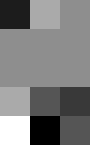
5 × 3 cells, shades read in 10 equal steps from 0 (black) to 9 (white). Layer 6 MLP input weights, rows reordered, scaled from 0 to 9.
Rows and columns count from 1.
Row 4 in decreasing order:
6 3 2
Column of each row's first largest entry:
2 1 1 1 1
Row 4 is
6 3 2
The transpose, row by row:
1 5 5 6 9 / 6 5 5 3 0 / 5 5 5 2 3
